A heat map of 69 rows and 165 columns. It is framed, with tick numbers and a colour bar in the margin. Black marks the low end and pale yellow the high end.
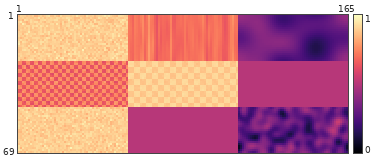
The table splits into 3 rows of 3 panels. Panel 1,1: very high, fine-grained, faint in contrast. Panel 1,2: high, streaked downward, faint in contrast. Panel 1,3: low, smooth. Panel 2,1: high, checkered. Panel 2,2: very high, checkered, faint in contrast. Panel 2,3: middling, flat. Panel 3,1: very high, fine-grained, faint in contrast. Panel 3,2: middling, flat. Panel 3,3: low, blotchy.
